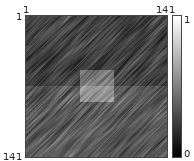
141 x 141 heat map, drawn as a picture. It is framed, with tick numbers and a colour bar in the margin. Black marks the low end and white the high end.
Seam: horizontal, 50% of the way down, the bottom part higher. Average level on the scale: 30%. Odd patch: higher, in the centre. Ninth with the highest average: centre.
